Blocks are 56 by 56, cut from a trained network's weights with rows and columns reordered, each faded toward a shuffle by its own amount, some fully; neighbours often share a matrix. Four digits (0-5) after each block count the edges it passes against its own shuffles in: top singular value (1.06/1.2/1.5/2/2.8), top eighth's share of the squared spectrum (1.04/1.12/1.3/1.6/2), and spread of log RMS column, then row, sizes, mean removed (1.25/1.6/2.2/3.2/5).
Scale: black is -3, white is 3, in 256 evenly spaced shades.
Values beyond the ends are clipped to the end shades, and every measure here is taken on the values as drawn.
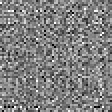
4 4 2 1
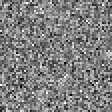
1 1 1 0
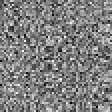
4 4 1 1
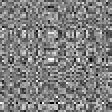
4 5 3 2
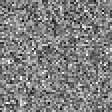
1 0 0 0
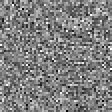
3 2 0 0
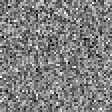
2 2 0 0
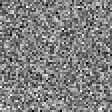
1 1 0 0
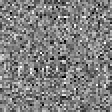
3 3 1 1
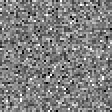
1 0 0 0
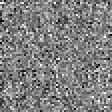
2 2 1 1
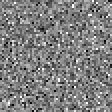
0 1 0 0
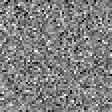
0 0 0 0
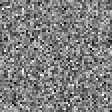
1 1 0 0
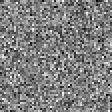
1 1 0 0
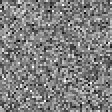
0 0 0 0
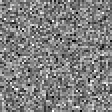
0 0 0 0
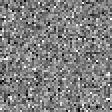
2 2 0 1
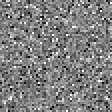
1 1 0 0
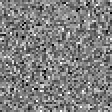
0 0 0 0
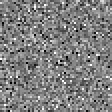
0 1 0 0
